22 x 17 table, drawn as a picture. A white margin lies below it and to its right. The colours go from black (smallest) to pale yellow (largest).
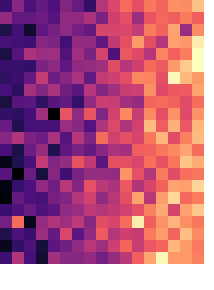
There are no regular stripes. On average the colour sits 50% of the way up the scale. Values rise toward the right.
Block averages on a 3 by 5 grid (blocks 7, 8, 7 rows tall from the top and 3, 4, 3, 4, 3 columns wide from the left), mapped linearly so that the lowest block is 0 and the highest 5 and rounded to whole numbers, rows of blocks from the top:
0 1 2 4 5 | 0 1 2 4 4 | 0 1 2 4 5
